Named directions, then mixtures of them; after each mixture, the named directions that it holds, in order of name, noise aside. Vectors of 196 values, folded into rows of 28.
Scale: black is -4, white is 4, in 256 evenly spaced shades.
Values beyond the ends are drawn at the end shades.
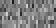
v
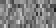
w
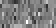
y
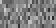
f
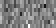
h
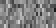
w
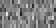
v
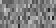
f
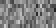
w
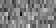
h, v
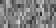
f, w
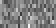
f, h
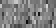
y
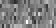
y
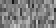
v, y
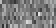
f, y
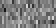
f, v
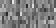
v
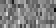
v, w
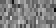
v, w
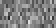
f, v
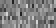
v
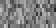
w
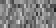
w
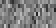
w, y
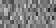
f, w
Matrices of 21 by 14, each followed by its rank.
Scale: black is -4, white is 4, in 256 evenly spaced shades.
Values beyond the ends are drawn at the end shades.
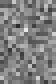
full rank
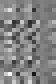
two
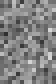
full rank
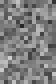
full rank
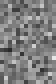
full rank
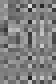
two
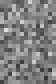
full rank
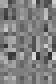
two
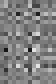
two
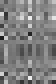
two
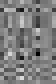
two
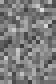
full rank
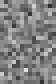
full rank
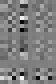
two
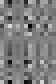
two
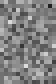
full rank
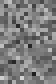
full rank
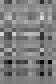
two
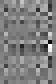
two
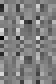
two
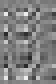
two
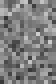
full rank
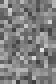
full rank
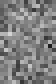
full rank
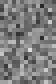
full rank
